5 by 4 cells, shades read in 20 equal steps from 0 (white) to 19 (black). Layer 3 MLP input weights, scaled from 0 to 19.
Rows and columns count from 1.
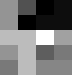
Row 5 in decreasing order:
10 9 9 5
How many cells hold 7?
1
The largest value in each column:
10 19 19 18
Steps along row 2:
up down same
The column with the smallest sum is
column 1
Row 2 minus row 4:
0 14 6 8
